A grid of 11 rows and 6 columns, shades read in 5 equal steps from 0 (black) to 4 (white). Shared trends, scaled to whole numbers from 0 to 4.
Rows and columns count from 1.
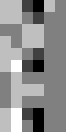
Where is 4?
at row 6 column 2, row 10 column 2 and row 11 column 2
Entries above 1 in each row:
4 5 6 6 5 4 6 6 6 4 5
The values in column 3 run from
1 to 3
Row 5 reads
3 3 2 1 2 2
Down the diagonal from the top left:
3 3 3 3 2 2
